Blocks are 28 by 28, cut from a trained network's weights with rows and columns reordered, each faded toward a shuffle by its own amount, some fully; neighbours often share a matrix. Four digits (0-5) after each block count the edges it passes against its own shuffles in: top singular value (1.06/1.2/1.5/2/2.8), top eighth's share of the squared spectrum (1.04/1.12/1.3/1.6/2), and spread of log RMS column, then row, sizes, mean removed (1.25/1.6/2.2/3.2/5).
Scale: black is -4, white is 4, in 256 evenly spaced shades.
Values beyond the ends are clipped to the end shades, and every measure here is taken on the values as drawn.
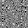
2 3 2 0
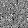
1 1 0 0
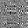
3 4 2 2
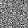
3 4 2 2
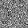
2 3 1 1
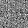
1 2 0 0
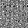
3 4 0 2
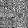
2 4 1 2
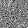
0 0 0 0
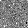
0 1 0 0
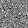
0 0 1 0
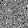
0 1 0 0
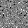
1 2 0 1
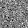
1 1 0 0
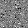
1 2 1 0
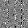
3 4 2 0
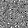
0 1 0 0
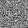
2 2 0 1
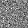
1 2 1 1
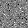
0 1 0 0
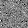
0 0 0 0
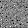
0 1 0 0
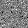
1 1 0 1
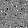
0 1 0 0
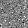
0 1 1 0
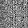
3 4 0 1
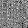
2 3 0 1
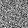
1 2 0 0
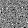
0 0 0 0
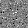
1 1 0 0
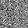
1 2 0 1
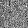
1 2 0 0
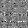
2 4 0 1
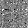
2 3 0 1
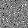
0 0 0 0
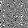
2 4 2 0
